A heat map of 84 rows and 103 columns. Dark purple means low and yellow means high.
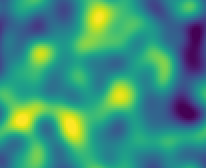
The halves do not mirror each other. The texture varies smoothly and slowly. No lone cell stands out from its neighbours. The histogram is bell-shaped. On average the colour sits 50% of the way up the scale.
